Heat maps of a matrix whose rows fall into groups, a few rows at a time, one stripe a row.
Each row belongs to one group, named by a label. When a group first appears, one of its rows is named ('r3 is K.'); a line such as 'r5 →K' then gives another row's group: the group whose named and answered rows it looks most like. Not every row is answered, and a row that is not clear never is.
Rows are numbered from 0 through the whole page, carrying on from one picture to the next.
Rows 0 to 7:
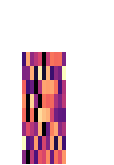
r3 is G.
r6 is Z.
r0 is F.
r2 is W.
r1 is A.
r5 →F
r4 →W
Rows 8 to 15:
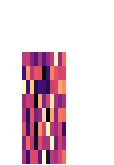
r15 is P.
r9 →F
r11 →W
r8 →F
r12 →P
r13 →W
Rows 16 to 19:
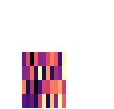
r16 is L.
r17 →A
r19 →P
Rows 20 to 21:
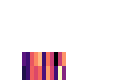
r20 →A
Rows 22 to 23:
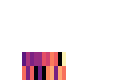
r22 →L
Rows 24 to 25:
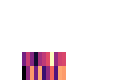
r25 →A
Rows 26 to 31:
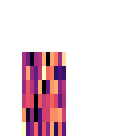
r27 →W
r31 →Z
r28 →F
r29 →W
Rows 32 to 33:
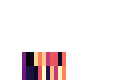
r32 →L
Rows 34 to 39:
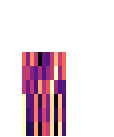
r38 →Z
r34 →G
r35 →F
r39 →Z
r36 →W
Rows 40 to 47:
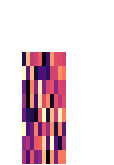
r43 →A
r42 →A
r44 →P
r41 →G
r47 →P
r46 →L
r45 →Z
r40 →F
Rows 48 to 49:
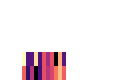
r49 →G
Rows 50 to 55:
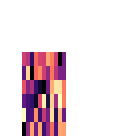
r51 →L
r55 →A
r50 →L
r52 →G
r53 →P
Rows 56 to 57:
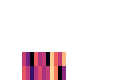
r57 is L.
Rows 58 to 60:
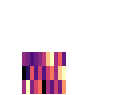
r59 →A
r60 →F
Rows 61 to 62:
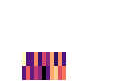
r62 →F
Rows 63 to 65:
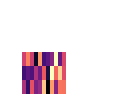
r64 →P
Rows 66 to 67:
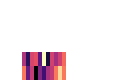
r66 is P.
